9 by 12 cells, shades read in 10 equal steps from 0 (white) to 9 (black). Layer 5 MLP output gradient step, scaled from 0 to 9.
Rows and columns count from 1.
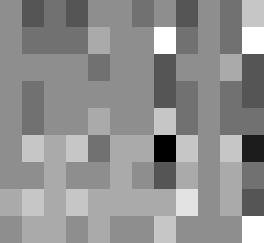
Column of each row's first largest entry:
2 2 8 8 2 8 8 12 1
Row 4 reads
4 5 4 4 4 4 4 6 5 4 5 6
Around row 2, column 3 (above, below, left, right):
5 4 5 5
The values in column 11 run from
2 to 5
